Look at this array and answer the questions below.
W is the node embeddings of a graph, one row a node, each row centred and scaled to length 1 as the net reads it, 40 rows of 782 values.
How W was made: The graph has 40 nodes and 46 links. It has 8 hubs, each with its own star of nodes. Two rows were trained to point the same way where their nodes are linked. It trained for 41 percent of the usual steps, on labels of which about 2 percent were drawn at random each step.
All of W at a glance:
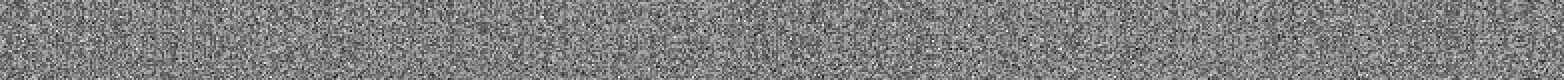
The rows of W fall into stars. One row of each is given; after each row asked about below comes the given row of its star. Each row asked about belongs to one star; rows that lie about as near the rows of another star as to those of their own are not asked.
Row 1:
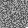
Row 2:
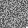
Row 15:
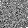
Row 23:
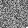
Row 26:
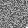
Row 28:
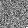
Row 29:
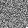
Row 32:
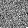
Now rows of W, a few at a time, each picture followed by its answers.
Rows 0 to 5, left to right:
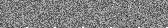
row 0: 32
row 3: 32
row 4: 29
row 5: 23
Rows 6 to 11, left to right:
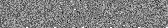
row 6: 23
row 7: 15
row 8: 1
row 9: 28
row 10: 28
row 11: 26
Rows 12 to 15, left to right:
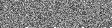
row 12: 32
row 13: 1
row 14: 32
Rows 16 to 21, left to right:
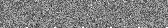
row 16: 32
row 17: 28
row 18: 2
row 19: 2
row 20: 2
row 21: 29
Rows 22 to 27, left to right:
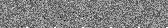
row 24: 29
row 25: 1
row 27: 28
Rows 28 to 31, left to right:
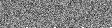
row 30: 26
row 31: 23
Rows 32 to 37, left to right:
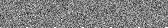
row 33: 15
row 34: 1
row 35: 28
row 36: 2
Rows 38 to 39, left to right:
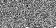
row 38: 29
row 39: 23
